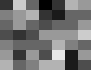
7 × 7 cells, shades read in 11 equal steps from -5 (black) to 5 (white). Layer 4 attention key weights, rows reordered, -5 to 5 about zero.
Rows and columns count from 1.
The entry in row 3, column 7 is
1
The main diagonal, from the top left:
-3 1 -1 1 2 -4 -2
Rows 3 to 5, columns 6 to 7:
-1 1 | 1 3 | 0 -1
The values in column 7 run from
-2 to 3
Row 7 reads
2 -1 0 2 2 -4 -2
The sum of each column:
-3 -3 -2 -10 1 -7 2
